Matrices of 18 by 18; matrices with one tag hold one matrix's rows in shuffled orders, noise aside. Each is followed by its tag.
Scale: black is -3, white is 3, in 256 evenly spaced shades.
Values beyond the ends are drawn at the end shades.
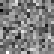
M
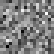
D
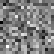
M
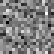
D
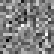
D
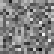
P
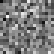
M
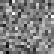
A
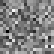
A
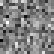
M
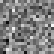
A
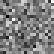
A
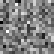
M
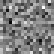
P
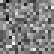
A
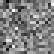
A
